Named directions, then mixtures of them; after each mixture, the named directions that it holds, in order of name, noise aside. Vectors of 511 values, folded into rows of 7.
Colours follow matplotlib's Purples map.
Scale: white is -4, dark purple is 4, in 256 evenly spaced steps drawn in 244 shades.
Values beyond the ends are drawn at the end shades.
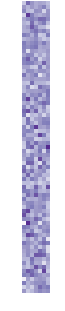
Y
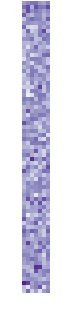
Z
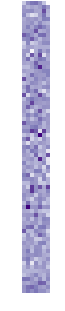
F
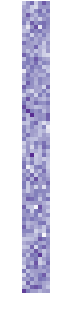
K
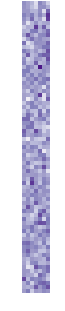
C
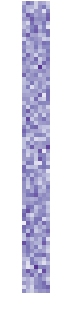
C, Y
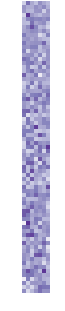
Y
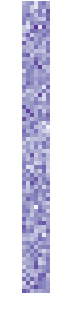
C, K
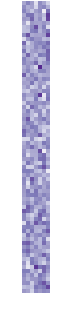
C, Y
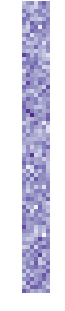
K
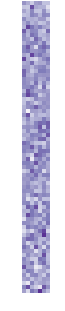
K, Z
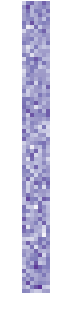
K, Z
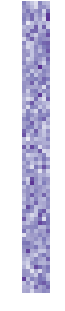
C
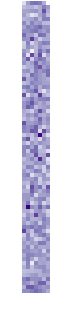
F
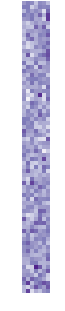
C, Z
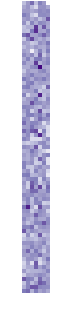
C, F, K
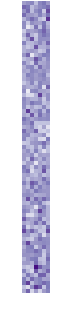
C, K, Z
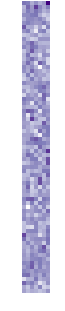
C, F, Z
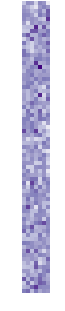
C, F, K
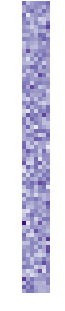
Y
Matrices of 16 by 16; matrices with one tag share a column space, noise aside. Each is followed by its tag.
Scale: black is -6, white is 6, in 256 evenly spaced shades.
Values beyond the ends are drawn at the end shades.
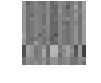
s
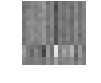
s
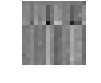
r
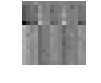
r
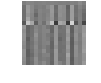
r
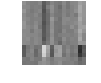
s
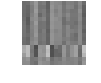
s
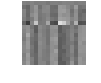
r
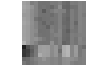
s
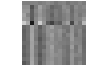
r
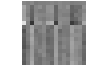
r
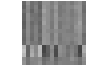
s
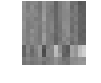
s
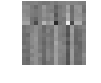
r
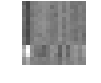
s
